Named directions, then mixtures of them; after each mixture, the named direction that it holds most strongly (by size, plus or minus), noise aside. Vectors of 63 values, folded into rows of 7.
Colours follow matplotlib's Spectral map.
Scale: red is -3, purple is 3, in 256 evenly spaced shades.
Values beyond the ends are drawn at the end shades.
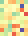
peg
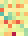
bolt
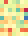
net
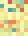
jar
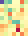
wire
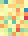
net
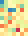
wire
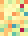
peg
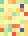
peg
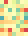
net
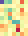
wire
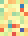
peg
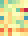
net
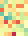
bolt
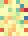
net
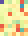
wire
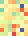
peg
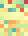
jar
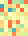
jar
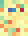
jar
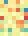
net
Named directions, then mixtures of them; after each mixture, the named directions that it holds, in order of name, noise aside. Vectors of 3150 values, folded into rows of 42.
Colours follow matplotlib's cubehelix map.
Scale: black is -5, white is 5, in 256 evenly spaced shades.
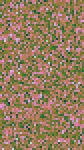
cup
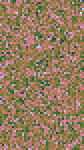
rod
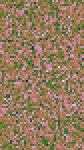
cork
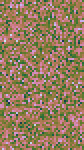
cork, cup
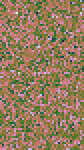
cup, rod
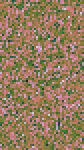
cork, rod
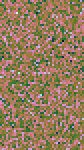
cup, rod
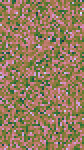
rod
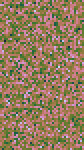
cork, cup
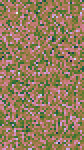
cup, rod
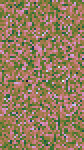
cork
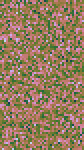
cup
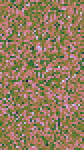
cork, rod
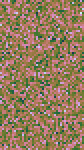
rod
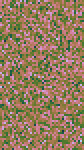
cup, rod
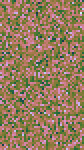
rod
